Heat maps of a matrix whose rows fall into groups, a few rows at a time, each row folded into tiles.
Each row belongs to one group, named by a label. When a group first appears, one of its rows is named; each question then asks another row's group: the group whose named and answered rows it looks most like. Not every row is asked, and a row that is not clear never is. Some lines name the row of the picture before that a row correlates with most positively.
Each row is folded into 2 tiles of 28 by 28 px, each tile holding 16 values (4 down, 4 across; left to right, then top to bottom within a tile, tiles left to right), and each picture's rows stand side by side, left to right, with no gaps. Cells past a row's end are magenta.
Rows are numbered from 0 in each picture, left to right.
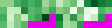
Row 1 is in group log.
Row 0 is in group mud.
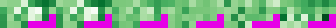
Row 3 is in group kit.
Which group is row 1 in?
log
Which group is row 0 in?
log
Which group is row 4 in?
kit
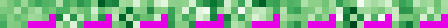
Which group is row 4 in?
log
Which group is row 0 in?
log
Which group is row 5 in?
kit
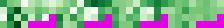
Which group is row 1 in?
log
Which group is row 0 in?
kit
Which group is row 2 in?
log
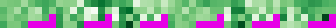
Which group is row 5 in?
mud
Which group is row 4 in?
kit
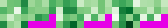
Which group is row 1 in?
kit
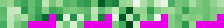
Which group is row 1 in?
mud
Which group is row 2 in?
kit
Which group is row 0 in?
mud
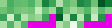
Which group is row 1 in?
mud
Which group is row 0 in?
mud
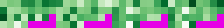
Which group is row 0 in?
mud
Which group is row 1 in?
kit
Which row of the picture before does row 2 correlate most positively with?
1
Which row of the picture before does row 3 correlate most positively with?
1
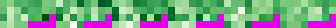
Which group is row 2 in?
mud
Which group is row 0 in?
mud
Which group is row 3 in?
mud
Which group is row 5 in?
log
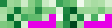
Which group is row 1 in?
kit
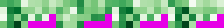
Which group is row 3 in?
kit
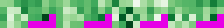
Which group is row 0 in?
mud
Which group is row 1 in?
mud
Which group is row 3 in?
mud
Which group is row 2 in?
kit
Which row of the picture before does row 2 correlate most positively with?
3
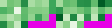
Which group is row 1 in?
mud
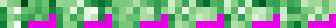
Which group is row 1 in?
log
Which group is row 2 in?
log
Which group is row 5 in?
kit
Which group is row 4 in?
log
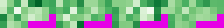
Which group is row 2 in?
log
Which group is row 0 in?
log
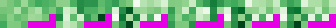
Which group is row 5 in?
kit
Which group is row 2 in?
kit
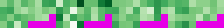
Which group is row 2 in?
log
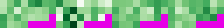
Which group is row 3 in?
mud
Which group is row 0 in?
log
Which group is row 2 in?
log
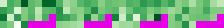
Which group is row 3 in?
kit
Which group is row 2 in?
mud
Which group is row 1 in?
mud
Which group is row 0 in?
mud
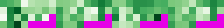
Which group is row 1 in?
log
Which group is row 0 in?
kit
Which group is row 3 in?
log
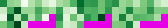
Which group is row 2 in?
kit
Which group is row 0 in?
kit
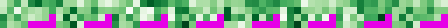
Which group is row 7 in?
kit
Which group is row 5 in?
kit
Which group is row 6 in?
mud
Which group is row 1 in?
kit
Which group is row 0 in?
log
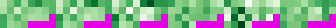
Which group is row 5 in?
log
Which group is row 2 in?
log
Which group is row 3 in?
kit
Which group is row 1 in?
log
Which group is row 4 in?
kit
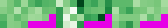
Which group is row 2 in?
kit
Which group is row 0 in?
log
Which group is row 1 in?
mud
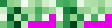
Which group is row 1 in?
kit
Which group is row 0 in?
kit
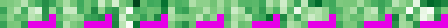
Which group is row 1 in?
mud
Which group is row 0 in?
log
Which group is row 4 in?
mud
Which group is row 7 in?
log
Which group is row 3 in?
kit
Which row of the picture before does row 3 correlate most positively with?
1
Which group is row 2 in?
mud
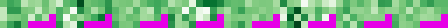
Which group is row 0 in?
kit
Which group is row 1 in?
mud
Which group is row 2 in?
log
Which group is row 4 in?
kit
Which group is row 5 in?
kit
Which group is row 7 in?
log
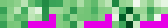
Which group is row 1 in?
kit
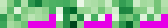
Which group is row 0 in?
log
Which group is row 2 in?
kit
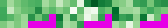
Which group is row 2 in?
mud
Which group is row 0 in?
mud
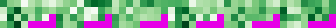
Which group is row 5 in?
mud
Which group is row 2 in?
log
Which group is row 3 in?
kit
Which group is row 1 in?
log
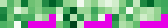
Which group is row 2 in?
log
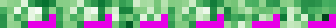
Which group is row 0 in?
log
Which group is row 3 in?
log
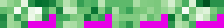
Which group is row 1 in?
mud
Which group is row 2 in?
kit
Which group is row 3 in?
log
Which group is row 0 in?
log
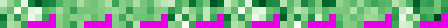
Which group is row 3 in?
mud
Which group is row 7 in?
mud
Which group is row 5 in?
mud
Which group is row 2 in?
kit
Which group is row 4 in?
log
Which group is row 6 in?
log
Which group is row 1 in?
kit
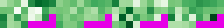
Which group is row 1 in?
log
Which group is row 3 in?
mud
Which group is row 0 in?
log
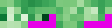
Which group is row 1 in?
log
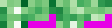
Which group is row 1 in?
mud
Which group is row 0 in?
mud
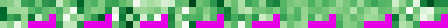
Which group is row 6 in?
log
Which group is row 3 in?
mud
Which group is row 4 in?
mud
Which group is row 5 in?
mud
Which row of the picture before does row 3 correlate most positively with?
0
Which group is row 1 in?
mud
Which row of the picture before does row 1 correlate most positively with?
0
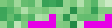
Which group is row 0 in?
mud
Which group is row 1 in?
kit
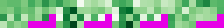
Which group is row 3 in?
log
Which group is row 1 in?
kit
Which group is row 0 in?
mud
